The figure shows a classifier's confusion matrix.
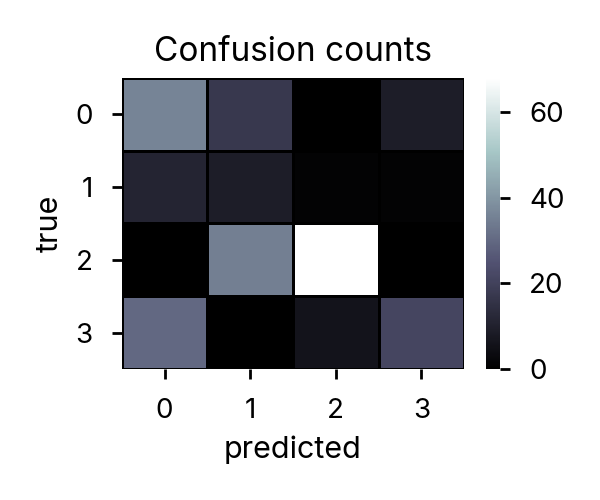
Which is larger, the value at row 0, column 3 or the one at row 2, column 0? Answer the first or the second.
the first
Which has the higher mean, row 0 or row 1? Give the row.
0
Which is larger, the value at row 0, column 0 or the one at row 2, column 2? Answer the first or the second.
the second
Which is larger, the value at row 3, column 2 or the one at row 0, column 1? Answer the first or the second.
the second
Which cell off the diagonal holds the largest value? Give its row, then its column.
2, 1
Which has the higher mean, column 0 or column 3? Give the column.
0
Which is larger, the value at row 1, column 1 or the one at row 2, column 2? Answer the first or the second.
the second
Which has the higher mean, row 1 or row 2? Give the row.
2
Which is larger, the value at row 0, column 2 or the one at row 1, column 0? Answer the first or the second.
the second
